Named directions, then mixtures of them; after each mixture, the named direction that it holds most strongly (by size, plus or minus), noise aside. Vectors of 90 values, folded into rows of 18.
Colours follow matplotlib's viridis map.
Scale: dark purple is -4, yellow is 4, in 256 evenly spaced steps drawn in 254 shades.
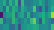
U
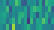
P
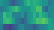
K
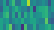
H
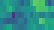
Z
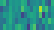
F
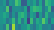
P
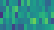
U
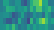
Z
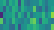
U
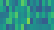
P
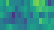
Z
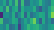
U
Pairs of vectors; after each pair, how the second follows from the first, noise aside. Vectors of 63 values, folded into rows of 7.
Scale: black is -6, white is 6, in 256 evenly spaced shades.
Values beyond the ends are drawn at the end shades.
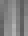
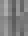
wrapped around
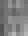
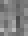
wrapped around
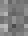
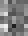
scaled up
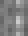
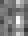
scaled up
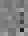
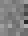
wrapped around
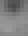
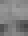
wrapped around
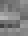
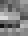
scaled up
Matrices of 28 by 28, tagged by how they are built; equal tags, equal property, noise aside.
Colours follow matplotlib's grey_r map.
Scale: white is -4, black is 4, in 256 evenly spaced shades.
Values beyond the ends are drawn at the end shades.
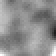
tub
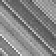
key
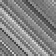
key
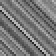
key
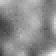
tub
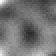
tub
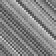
key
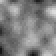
tub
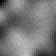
tub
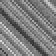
key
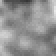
tub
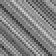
key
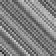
key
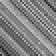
key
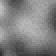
tub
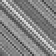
key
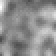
tub
